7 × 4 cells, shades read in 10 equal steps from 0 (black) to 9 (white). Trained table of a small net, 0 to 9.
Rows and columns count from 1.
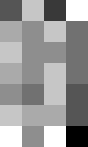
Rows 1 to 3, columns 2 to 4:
7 2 9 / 5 7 4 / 5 5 4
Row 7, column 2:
5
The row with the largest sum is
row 7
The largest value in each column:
9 7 9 9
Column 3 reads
2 7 5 7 7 6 9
